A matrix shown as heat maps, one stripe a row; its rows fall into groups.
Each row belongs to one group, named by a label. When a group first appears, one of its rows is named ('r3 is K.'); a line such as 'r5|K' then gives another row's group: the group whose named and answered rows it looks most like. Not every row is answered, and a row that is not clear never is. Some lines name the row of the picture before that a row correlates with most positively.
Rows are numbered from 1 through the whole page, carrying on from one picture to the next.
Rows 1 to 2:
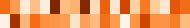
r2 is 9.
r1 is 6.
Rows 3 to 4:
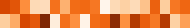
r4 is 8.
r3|6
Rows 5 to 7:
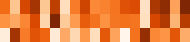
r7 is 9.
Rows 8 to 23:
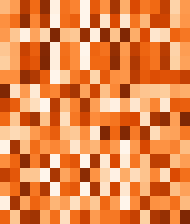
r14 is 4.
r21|8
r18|9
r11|8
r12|8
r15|6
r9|8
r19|8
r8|8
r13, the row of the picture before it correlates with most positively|7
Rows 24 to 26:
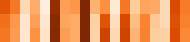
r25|6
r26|6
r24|6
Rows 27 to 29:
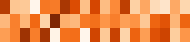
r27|4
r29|8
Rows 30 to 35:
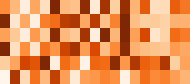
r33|4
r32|6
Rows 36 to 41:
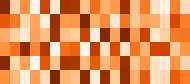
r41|6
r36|4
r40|4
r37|6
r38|6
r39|8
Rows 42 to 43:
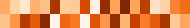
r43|8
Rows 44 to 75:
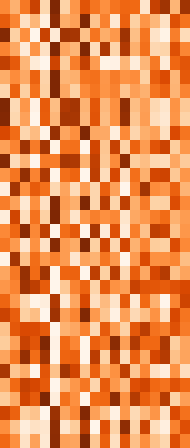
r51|4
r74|6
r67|9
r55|4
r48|6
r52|4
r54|8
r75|6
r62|9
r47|6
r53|6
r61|6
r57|9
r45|6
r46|4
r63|8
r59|9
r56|8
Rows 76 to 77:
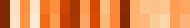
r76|4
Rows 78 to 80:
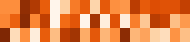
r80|4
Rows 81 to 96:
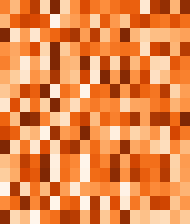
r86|6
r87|8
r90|6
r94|9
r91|4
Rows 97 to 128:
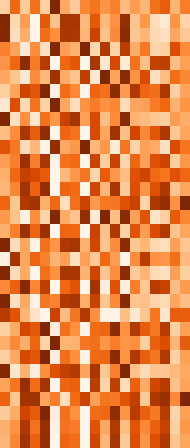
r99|4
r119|6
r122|8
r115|9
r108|8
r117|8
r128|8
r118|4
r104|9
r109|9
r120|8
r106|8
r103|8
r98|4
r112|6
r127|8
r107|6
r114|4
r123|4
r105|4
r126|8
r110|8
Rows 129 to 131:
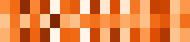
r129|8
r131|8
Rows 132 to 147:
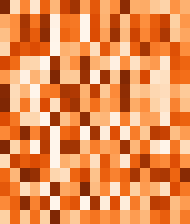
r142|4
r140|6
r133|8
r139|4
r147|9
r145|6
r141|8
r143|9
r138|4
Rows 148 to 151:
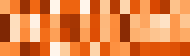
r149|4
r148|8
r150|4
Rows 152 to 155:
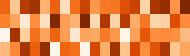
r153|6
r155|8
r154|9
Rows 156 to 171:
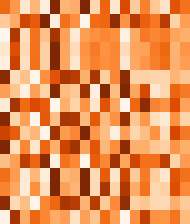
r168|6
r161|4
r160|9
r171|9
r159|9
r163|9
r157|8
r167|8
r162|6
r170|4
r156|6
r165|6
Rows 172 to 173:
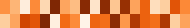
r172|6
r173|8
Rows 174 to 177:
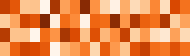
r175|8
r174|6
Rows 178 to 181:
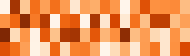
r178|9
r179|8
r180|4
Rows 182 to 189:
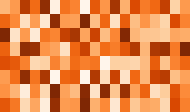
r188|6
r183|6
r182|8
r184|4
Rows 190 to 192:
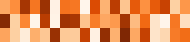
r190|8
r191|4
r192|6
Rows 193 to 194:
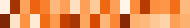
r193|9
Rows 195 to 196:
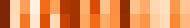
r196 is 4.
